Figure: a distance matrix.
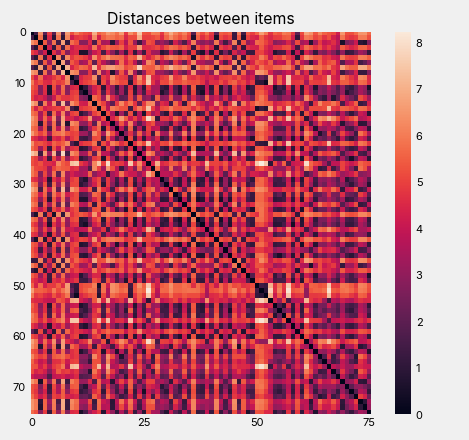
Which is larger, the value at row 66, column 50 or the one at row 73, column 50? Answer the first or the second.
the first
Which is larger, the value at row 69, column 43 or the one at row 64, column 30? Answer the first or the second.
the second
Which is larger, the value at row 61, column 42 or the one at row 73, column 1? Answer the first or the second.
the second
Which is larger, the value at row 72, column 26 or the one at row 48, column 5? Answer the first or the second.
the second
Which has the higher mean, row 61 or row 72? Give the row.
61
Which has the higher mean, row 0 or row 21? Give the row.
0
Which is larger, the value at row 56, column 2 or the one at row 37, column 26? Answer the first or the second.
the second
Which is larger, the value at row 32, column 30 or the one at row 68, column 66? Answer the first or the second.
the second
